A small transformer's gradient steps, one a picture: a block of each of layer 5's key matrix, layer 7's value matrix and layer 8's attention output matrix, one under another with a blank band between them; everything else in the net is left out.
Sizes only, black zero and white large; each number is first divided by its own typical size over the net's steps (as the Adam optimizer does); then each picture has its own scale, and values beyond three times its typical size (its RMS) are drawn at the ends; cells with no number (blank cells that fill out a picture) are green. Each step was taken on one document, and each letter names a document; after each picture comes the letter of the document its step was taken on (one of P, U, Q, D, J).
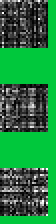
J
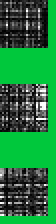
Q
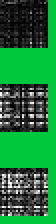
J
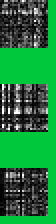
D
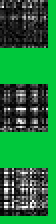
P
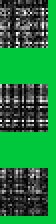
J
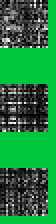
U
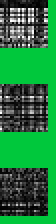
J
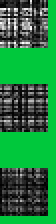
J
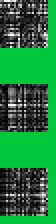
U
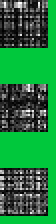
Q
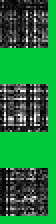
U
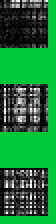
P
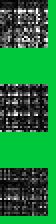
D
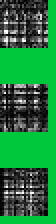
P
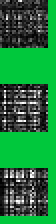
P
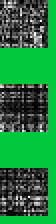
J
